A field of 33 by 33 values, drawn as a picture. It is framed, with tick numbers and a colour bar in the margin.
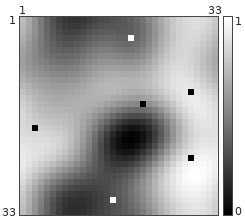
On average the colour sits 60% of the way up the scale. The ninth with the highest average is the bottom right. Six lone cells stand out: two far higher and four far lower than their neighbours.
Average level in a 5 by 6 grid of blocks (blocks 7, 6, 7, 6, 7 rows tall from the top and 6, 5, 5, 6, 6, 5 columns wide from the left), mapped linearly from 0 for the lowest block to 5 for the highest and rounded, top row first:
2 1 1 2 4 4
3 3 3 3 4 4
4 4 2 1 3 5
5 3 1 0 3 5
3 1 1 2 4 5
